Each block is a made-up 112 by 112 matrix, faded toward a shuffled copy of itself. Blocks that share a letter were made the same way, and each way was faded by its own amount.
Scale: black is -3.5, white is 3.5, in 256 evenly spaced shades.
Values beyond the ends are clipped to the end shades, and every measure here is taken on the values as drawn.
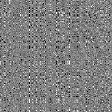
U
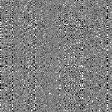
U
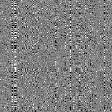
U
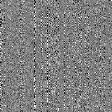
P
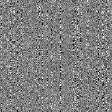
P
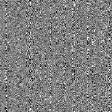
P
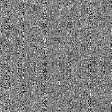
P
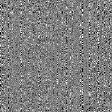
P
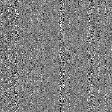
P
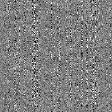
P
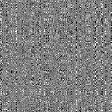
U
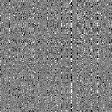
U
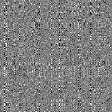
U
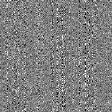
P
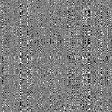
U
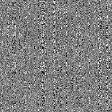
P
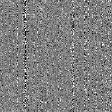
P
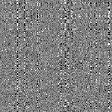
U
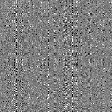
U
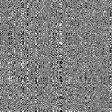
U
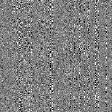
P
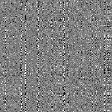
U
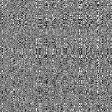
U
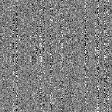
P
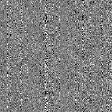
P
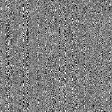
P
